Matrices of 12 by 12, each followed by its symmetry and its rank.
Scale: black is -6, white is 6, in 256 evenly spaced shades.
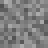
antisymmetric, full rank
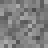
neither, full rank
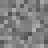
antisymmetric, full rank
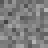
neither, full rank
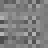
neither, rank two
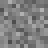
antisymmetric, full rank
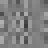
neither, rank two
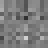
neither, rank two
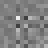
symmetric, rank two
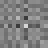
symmetric, rank two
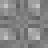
symmetric, rank two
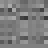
neither, rank two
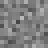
antisymmetric, full rank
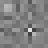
symmetric, rank two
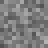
neither, full rank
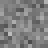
neither, full rank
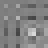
symmetric, rank two
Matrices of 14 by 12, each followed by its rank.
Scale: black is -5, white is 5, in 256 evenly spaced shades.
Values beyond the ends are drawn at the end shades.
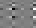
one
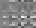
two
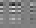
one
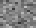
full rank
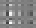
one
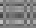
one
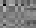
two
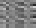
two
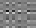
one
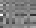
two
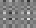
one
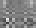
two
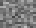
full rank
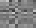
two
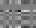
one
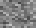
full rank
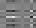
one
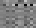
two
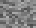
full rank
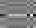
one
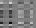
one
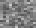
full rank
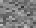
full rank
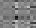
two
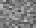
full rank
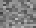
full rank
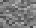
full rank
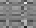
two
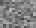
full rank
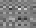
two
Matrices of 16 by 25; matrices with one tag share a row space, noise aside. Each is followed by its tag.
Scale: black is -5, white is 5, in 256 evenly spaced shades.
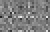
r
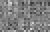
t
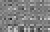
t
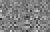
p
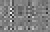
r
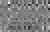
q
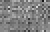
q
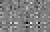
p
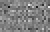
q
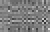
q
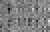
q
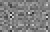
r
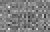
q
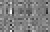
r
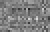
q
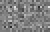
t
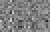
r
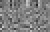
p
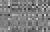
q
